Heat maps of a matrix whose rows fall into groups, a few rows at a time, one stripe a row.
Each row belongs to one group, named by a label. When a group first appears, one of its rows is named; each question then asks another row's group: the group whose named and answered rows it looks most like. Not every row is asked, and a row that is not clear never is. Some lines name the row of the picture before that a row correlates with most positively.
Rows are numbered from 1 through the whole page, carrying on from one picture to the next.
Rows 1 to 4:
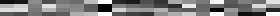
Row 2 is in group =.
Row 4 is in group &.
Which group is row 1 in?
&
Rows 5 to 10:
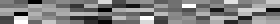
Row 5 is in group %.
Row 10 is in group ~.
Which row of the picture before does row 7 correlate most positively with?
3
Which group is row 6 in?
=
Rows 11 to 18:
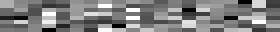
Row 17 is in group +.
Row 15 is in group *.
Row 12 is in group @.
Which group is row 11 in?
@
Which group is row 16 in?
=
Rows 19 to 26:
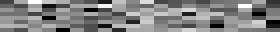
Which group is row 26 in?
+
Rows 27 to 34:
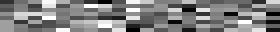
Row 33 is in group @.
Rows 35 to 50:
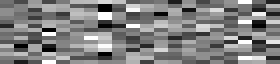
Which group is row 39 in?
@
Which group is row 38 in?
@
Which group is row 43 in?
*
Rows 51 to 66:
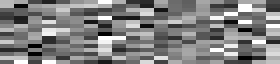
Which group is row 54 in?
%
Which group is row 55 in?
&
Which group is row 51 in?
@
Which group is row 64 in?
%
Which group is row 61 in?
@
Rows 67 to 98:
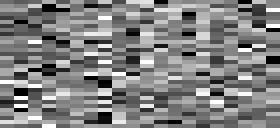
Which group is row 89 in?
%
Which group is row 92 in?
&
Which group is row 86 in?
*
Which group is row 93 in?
~
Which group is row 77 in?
+
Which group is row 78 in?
@
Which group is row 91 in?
~
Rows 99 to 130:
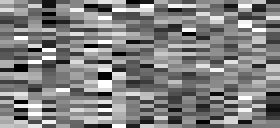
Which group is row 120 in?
@
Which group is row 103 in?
&
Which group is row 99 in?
@
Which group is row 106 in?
=
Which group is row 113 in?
*
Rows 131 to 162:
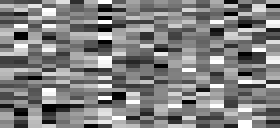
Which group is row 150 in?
%
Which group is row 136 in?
&
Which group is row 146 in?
&
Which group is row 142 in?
~
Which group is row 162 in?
*
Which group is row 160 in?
=
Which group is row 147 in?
@
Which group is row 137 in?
~
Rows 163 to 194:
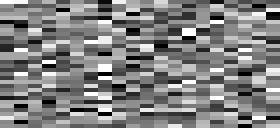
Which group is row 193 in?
%
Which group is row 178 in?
*
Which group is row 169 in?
%
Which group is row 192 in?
@
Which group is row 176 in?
+
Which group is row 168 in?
&
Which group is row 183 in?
=
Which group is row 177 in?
@
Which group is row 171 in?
=
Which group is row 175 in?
~
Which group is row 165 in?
+
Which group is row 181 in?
~
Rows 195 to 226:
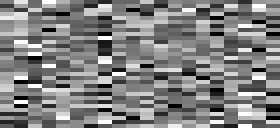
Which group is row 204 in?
@
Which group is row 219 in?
%
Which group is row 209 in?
%
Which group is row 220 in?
~
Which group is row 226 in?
*
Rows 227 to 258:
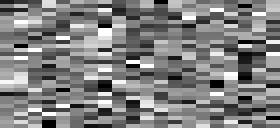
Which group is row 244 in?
@
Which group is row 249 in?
+
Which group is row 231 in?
=
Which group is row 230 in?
=
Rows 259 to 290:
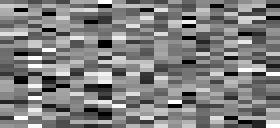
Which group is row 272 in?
%
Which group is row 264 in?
*
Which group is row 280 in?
+
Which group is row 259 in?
@
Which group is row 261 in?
%
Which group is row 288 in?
~
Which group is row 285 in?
=
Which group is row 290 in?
+
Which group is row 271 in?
*
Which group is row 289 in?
&
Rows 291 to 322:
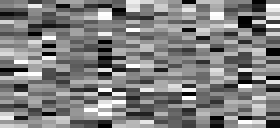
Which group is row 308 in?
&
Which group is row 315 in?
=
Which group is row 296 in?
@
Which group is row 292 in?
+
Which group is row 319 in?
@
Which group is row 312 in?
*
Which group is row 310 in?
@
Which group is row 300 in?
*
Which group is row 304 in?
@
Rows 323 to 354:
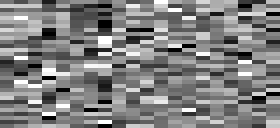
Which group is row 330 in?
@
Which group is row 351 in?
*
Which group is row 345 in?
+
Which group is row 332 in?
@
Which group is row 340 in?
*
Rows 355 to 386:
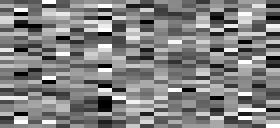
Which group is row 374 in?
*
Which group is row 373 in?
%
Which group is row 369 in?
@
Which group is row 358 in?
%
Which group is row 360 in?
%
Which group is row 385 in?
~
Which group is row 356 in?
@
